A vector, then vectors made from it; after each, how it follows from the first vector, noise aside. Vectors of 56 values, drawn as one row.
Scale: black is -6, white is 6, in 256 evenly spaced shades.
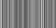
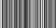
scaled up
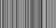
sign-scrambled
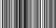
scaled up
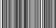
scaled up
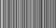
sign-scrambled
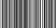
scaled up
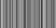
sign-scrambled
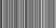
sign-scrambled
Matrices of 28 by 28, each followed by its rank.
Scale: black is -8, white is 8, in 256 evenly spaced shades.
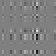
one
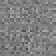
five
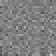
five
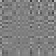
two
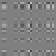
one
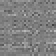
five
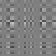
one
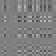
one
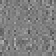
five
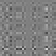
two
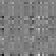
two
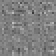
five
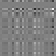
one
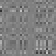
two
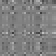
two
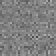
five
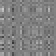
two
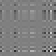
one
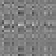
two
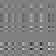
one
